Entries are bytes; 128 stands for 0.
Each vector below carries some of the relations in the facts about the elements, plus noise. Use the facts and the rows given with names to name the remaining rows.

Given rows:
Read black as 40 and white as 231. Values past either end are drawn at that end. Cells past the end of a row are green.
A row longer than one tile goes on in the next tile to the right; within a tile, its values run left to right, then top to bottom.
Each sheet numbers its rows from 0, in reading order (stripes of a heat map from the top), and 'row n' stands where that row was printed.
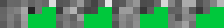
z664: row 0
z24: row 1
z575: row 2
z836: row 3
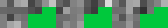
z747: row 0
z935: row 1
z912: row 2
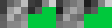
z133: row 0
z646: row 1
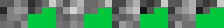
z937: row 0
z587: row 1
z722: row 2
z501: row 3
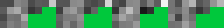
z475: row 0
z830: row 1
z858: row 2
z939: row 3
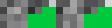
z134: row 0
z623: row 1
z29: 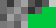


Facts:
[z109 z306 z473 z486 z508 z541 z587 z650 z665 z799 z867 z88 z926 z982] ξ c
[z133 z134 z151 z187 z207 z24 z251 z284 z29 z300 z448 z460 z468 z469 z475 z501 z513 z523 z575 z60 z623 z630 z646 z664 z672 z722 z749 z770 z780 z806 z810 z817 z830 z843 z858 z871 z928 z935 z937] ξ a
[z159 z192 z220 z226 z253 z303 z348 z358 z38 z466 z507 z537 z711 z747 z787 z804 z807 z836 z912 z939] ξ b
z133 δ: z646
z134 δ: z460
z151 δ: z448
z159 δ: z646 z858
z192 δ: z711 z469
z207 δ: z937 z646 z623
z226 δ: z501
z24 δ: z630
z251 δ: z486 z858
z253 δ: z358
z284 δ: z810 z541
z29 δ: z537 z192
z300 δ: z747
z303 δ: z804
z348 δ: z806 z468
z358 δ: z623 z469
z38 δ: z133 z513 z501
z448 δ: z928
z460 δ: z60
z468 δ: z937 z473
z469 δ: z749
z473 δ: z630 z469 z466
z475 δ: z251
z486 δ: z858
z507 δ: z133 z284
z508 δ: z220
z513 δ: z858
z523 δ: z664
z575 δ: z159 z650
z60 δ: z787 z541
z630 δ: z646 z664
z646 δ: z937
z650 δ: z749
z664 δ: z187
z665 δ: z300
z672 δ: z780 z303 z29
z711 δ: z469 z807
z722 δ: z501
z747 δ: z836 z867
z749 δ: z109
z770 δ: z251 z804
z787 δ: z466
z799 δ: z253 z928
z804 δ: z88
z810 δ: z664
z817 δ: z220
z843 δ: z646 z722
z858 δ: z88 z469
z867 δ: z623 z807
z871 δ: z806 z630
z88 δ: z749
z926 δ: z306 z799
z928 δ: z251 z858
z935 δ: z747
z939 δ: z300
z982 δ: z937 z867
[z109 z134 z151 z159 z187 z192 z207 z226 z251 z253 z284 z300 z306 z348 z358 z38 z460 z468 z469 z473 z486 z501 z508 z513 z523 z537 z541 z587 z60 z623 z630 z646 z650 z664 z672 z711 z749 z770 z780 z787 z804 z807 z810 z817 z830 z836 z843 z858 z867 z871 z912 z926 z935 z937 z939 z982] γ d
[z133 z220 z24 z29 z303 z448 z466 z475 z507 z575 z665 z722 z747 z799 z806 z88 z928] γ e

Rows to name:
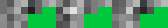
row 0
z507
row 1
z508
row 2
z159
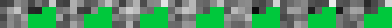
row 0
z251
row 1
z253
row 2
z88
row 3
z665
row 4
z284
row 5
z448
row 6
z468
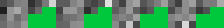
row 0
z207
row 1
z151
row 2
z303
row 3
z804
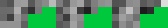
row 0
z466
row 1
z220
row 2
z513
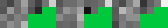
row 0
z300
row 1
z810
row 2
z749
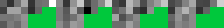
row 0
z469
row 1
z192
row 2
z358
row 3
z843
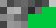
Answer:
z460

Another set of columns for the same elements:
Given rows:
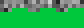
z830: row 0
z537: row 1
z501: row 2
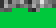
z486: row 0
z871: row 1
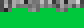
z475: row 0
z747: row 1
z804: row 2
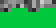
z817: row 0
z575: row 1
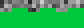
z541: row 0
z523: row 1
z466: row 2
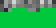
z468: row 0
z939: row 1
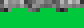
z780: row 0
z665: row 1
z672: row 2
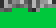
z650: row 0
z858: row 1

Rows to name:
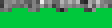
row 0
z867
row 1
z348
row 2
z29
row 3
z630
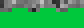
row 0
z982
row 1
z935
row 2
z473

